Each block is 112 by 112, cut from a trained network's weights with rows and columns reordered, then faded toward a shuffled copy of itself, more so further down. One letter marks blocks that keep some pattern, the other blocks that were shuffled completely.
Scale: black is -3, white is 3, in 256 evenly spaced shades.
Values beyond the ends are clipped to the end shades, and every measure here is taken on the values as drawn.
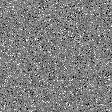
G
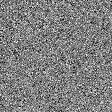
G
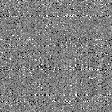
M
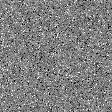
G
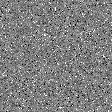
G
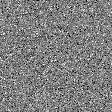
G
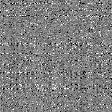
M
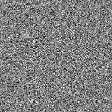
M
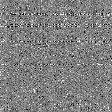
M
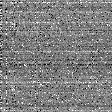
M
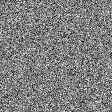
G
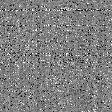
M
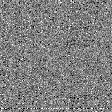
M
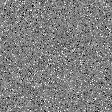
G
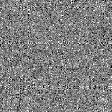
M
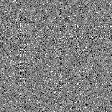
M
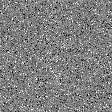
G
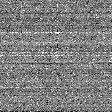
M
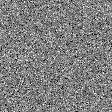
G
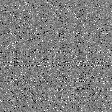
M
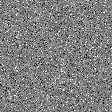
G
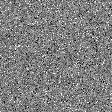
G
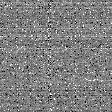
M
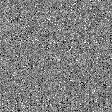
M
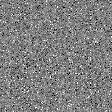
M
